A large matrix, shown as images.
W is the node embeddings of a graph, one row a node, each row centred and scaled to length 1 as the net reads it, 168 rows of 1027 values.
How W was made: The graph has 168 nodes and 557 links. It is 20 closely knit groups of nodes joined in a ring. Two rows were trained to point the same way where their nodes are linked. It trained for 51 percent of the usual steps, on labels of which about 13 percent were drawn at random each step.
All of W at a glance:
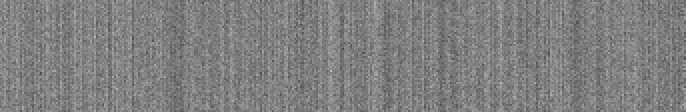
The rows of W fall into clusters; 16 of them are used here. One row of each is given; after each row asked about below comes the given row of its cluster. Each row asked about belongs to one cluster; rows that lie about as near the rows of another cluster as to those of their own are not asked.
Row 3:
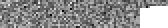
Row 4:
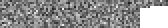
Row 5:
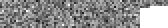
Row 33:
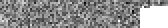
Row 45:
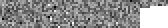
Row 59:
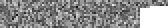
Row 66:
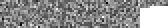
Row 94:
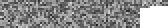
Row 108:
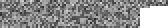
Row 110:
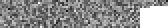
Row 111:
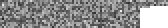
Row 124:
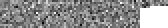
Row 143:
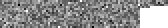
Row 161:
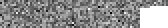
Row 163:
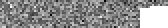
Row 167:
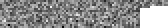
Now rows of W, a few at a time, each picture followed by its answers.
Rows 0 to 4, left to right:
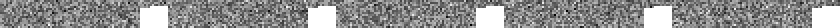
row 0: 59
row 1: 94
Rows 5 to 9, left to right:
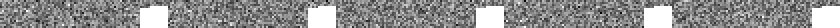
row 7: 108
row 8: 124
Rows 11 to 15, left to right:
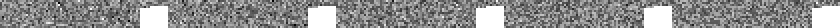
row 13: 110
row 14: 161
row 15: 163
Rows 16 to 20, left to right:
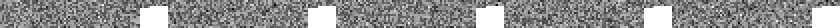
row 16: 3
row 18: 45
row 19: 111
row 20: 161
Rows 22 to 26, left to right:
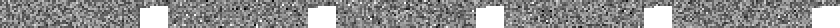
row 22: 4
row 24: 59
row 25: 167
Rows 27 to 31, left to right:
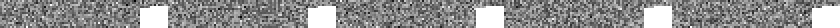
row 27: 45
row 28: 94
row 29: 108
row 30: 66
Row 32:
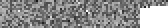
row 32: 110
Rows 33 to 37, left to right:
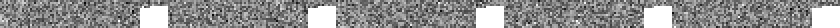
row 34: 111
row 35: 110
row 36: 94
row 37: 108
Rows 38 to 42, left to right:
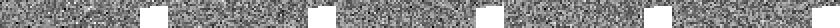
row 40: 66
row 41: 59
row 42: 161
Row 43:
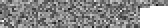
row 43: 59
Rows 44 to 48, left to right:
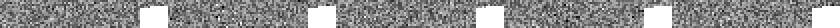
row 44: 143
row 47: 66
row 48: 4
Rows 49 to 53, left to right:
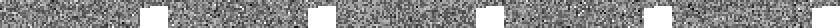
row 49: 108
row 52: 143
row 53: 161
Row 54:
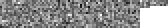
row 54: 45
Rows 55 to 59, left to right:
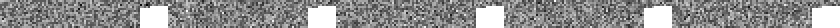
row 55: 167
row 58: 3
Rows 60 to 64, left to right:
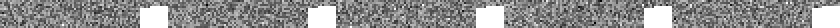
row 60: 124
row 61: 94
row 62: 124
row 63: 110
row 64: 163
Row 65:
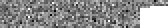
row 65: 59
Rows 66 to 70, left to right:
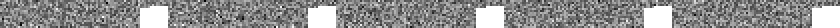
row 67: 167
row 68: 33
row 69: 3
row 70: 108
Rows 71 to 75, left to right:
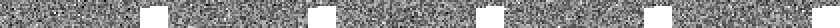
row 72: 3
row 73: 110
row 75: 110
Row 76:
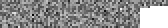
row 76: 108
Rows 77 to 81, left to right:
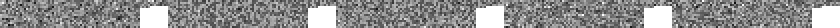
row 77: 5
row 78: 110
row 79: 110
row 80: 94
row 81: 163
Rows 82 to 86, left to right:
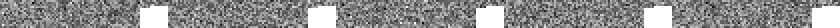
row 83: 66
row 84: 167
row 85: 124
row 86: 3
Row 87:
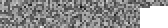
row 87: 124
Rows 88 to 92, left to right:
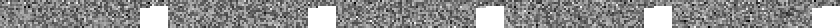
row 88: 110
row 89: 108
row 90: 161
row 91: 110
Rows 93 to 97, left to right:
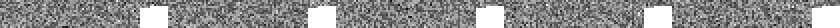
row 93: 108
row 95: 4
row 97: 161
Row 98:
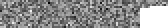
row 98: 3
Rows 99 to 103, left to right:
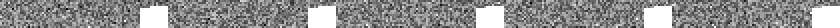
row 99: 4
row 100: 163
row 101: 45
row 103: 161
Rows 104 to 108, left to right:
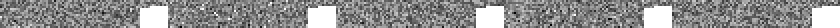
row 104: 66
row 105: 143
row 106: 33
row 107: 143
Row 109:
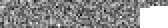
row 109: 66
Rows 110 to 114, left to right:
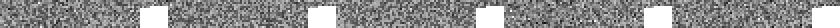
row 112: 33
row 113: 66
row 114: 3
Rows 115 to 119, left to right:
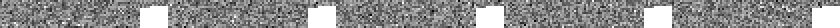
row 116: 94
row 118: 45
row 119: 108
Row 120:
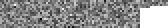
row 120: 163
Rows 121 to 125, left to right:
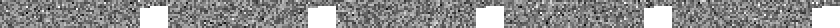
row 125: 4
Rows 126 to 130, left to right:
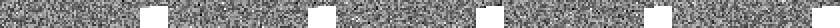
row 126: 111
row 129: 124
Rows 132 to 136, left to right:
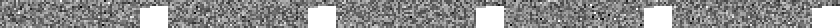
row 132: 111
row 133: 111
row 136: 33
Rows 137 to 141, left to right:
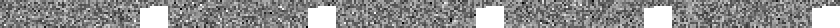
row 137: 163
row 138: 5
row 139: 66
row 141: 143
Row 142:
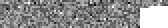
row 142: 94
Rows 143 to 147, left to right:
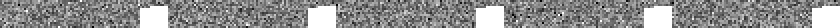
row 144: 163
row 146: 59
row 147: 4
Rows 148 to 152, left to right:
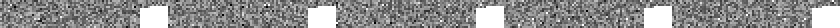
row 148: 3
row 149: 45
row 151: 3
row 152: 161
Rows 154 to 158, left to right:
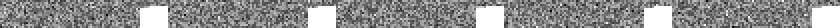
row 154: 111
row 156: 111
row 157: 66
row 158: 66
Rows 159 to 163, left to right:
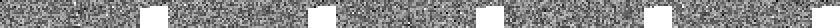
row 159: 163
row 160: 163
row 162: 59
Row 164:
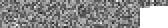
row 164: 108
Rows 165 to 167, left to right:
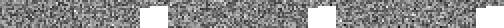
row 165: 45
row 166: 94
